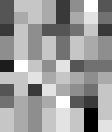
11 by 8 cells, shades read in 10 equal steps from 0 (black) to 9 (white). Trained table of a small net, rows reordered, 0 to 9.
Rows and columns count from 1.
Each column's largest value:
7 9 8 8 9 7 9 8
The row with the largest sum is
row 7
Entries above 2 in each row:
7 7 6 8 8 7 8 7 7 7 7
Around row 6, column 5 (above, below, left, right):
4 7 5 3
